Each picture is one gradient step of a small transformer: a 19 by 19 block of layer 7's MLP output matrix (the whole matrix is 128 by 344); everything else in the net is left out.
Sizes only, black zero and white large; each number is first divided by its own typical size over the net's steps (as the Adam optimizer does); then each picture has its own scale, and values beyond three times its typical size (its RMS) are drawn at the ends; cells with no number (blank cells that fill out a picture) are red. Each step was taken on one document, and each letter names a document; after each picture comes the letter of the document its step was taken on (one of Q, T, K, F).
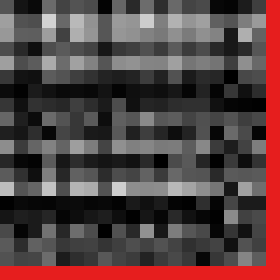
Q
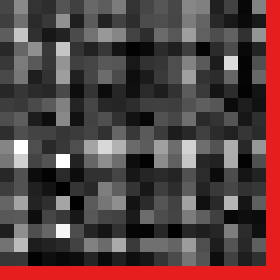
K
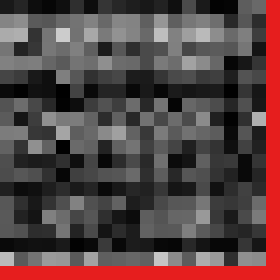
Q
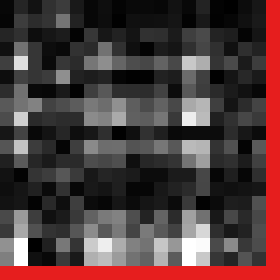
K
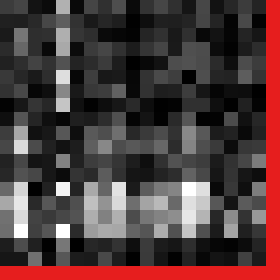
K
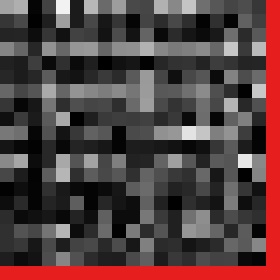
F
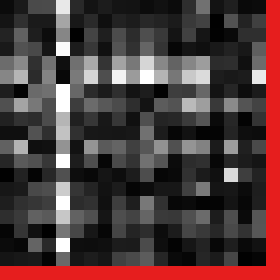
K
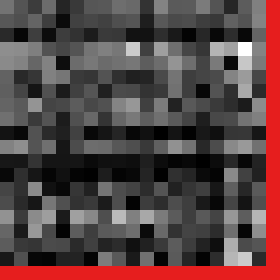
Q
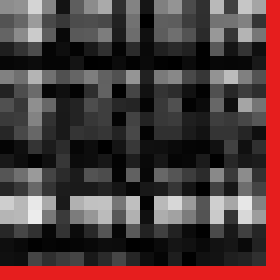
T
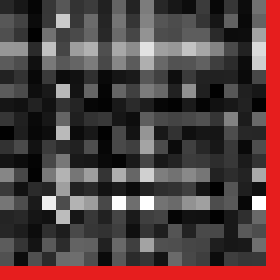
F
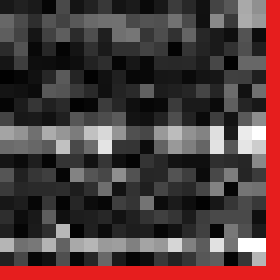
F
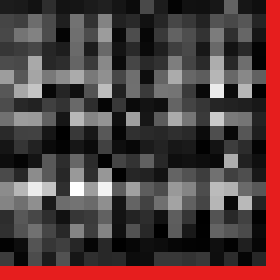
T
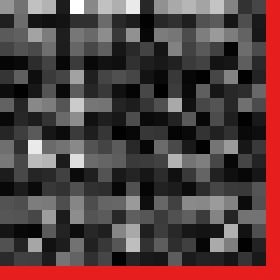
T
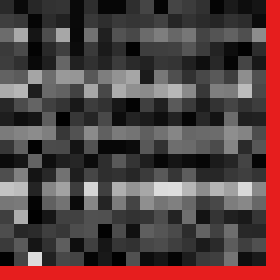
Q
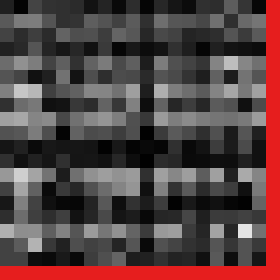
T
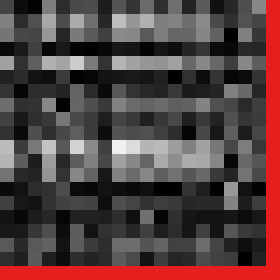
Q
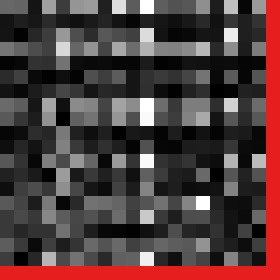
F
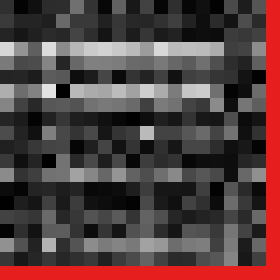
F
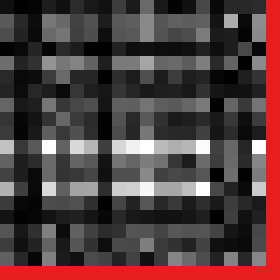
Q
